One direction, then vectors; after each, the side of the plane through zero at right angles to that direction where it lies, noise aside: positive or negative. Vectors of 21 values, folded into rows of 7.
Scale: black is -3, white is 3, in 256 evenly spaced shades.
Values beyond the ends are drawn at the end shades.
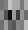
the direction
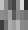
negative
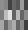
negative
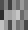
negative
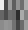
positive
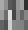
negative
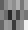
positive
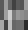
negative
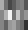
negative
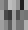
positive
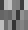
positive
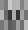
positive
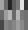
negative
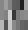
negative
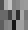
positive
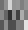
positive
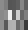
negative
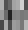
positive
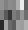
positive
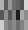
positive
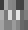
negative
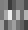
negative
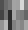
positive
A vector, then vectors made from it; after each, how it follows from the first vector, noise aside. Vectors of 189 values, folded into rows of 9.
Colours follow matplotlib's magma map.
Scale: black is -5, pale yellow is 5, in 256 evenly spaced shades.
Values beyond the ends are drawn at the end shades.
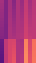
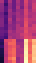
scaled up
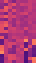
sign-scrambled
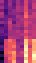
scaled up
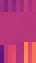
partly zeroed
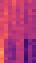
negated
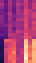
scaled up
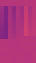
partly zeroed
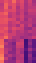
negated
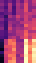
scaled up
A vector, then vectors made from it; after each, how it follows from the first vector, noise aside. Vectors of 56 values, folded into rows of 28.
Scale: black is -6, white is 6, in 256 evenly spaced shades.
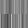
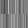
wrapped around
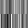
scaled up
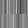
reversed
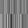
sign-scrambled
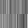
wrapped around
